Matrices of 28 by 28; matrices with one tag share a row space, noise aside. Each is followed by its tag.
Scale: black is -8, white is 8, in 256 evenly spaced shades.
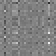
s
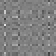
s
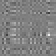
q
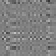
q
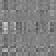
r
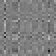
s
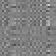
q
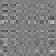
r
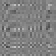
q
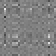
s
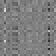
s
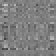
r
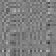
q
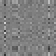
s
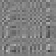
q
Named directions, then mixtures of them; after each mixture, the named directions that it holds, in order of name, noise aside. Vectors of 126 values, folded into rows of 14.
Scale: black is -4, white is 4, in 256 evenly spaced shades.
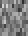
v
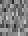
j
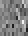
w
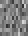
j, w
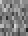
j, w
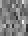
v, w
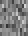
j, v, w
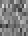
j, v, w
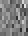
w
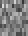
v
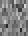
j, v, w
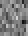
j, v, w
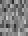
j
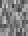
v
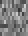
j, v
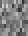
v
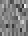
j, v, w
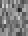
v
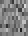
j, v, w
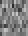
j, v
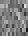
v, w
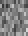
j, v, w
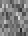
v, w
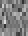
v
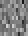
j, v, w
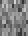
v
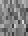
j, w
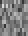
v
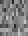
j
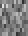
v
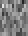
v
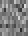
j, v, w
